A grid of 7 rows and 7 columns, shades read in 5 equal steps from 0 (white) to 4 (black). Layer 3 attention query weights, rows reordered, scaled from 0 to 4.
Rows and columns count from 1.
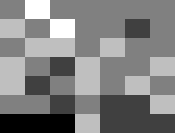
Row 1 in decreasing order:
2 2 2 2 2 2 0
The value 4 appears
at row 7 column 1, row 7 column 2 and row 7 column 3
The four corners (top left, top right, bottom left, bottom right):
2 2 4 3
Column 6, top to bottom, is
2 3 2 2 1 3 3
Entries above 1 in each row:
6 5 4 4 4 6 6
